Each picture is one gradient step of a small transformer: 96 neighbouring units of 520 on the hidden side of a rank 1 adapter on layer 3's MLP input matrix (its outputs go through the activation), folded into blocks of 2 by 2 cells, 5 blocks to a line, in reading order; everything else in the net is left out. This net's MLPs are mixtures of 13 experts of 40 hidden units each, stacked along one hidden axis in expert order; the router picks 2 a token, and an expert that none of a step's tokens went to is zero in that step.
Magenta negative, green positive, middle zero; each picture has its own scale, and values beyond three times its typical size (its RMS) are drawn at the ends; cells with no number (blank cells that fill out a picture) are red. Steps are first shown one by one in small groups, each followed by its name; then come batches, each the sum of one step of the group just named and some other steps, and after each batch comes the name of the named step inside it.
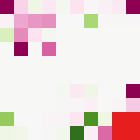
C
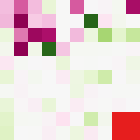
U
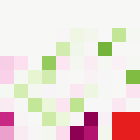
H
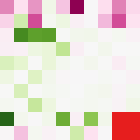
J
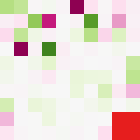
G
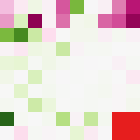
J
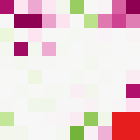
C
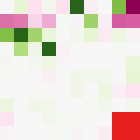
G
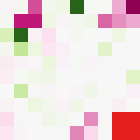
H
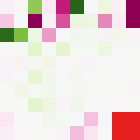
H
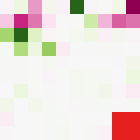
G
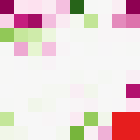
C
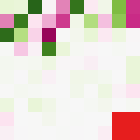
G
